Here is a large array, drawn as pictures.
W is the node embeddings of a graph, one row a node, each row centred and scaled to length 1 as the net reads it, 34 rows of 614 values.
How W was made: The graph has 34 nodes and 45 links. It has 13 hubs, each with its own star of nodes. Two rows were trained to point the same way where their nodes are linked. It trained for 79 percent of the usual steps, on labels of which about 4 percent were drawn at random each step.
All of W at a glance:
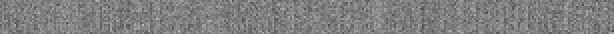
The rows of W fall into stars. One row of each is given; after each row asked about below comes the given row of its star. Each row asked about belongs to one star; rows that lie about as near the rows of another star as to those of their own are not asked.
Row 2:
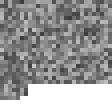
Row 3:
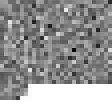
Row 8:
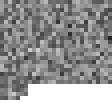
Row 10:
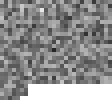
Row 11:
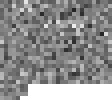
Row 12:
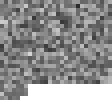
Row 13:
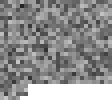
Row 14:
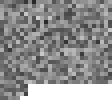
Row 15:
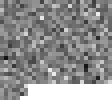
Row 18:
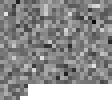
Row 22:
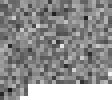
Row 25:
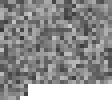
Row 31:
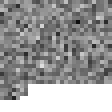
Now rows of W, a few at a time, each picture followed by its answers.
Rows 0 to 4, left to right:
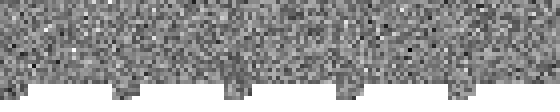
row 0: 14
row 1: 10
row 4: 12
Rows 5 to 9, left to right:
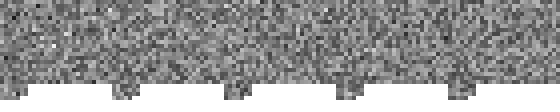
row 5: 2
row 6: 18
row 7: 8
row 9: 3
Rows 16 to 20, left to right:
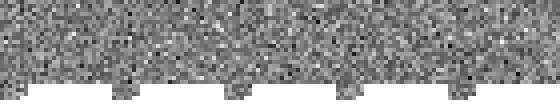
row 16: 25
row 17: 11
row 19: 13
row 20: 18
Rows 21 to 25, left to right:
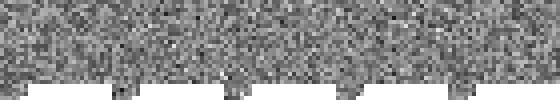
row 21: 31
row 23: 15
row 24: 11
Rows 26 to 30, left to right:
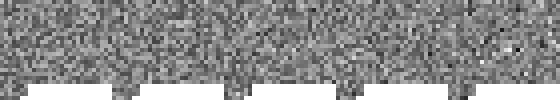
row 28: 22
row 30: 15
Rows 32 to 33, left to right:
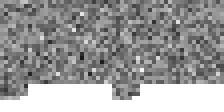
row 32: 31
